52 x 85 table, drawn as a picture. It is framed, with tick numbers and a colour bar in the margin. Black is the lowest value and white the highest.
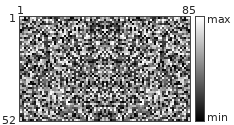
There are no regular stripes. The values spread evenly over their range. There is no overall slope. The left and right halves mirror each other. The texture is fine-grained noise.
